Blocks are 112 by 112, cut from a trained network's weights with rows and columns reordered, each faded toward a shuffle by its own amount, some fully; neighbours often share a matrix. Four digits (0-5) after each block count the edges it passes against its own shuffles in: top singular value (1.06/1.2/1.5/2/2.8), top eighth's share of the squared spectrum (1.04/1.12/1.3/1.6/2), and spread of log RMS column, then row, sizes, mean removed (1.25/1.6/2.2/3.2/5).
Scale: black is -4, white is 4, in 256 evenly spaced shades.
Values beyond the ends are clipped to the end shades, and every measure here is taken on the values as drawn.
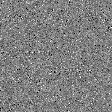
2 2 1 1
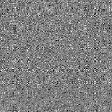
4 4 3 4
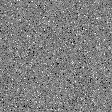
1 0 0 0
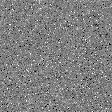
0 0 0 0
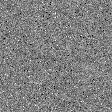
1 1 0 0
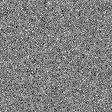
0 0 0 0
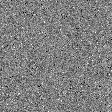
2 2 0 1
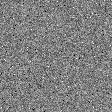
0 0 0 0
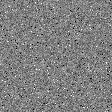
0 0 0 0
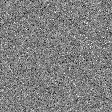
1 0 0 0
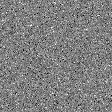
1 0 0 0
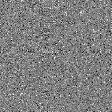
3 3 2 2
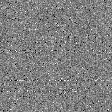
3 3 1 2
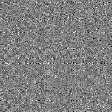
3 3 1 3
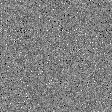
1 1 0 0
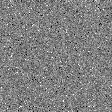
2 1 0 1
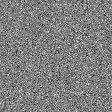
0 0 0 0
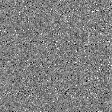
3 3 1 2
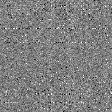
3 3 1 2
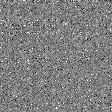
2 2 0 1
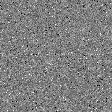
2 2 0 0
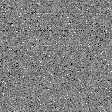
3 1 0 1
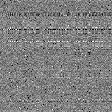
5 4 2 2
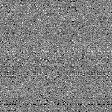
4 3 1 2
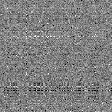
4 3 2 2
